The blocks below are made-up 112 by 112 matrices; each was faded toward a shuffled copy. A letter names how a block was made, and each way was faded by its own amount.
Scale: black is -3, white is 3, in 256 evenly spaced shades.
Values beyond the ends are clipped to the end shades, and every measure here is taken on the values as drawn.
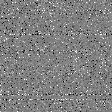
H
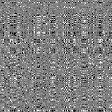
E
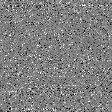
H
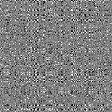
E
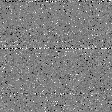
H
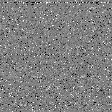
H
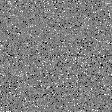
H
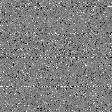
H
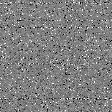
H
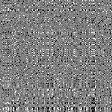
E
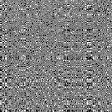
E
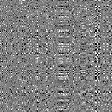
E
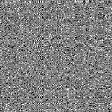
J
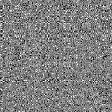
J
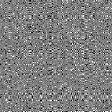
E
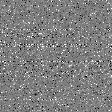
H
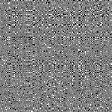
E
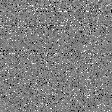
H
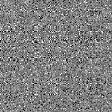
J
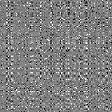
E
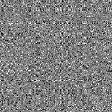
J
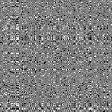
E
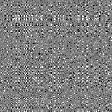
E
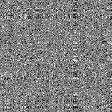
J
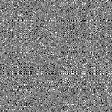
J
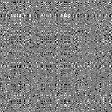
E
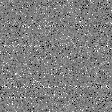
H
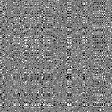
E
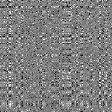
E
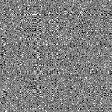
J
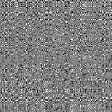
E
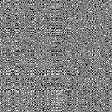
E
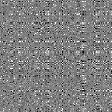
E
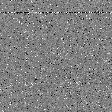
H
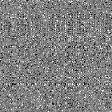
J
